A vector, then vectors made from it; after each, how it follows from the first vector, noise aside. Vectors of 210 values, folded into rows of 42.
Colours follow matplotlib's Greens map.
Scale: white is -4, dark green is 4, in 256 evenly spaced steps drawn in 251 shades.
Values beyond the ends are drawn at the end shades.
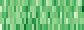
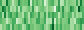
wrapped around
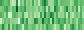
wrapped around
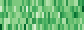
sign-scrambled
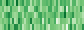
wrapped around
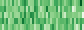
wrapped around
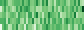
sign-scrambled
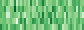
wrapped around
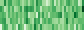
sign-scrambled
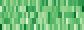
sign-scrambled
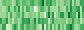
wrapped around
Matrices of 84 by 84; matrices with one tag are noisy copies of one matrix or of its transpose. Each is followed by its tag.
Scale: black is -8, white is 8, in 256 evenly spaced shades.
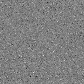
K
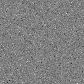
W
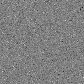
W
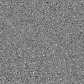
K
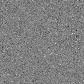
K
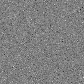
W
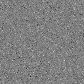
K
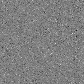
K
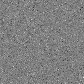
W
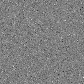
W
